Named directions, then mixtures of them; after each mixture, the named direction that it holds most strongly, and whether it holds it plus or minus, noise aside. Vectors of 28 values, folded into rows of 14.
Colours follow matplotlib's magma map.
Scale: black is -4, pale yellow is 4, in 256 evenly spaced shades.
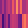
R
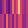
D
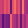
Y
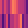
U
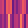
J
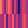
D, minus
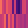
D, minus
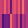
Y, plus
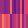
Y, minus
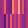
D, plus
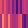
R, minus
